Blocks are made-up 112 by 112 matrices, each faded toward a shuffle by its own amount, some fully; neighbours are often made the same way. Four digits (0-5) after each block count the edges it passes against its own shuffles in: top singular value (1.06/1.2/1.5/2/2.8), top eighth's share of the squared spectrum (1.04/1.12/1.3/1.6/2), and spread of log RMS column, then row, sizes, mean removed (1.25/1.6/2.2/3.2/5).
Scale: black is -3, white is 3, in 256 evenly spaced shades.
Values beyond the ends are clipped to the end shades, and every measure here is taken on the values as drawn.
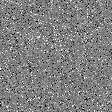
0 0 0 0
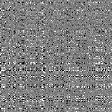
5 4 3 4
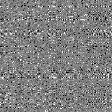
4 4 2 3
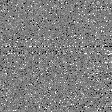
3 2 0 2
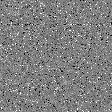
2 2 0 1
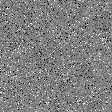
2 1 0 0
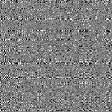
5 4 3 4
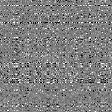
5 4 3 4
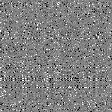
4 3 1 3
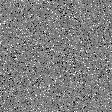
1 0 0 0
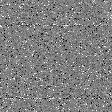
3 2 0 1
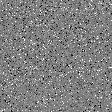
0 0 0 0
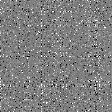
2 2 2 2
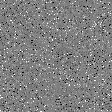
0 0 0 0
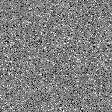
2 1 0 1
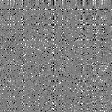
5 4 3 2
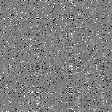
4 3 1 2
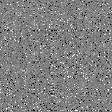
4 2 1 1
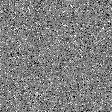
1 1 0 0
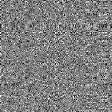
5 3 2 2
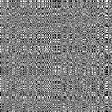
5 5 4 4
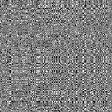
5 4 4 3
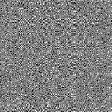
5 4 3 3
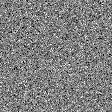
0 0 0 0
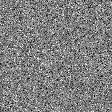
0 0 0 0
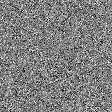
0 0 0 0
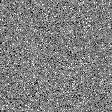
1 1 0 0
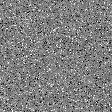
0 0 0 0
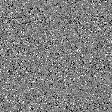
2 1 0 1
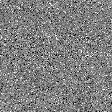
2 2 0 2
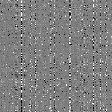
5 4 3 2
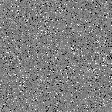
3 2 1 0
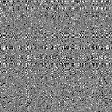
5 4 3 3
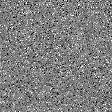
3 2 0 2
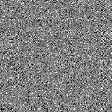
4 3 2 2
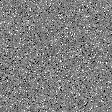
0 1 0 0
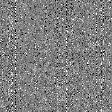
2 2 3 0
